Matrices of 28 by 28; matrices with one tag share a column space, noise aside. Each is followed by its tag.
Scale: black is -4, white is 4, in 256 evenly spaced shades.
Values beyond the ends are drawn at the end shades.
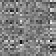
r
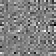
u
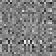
r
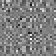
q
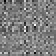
u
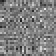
q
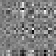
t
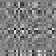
t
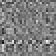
r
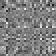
q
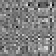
q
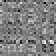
r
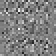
r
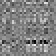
r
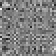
q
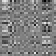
u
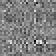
r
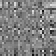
t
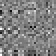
t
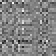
r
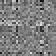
u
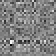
r
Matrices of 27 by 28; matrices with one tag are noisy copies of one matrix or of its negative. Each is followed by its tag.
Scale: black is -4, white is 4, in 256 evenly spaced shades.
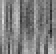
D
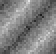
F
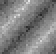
F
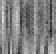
D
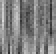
D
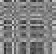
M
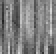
D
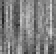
D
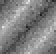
F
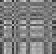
M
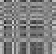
M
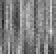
D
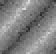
F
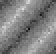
F
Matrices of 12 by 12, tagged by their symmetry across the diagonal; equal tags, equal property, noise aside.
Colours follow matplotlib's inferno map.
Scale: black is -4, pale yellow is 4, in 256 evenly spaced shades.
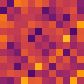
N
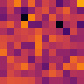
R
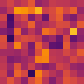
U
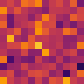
R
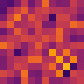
N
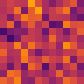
U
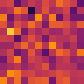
U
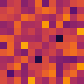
N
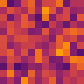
R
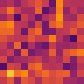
R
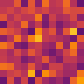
N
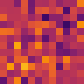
U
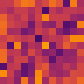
N
